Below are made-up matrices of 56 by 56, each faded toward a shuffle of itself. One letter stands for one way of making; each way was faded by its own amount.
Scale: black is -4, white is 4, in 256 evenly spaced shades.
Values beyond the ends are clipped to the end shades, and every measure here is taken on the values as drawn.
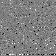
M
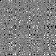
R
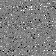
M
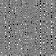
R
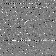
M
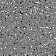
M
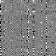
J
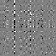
J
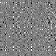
R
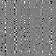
J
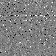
M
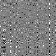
R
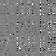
J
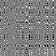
J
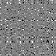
R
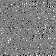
M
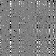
J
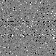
M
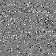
M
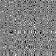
R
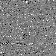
M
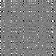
J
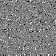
M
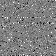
M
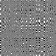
J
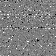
M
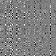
J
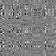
J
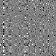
R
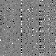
R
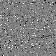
M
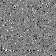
M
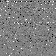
M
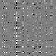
J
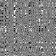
R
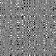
R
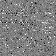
M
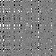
J
